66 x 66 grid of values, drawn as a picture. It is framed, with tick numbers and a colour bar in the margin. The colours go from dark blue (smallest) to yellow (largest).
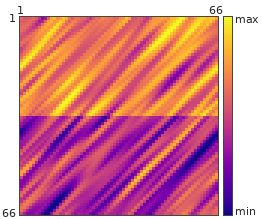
Seam: horizontal, 50% of the way down, the top part higher. Histogram: bell-shaped. Grain: diagonal, up to the right.
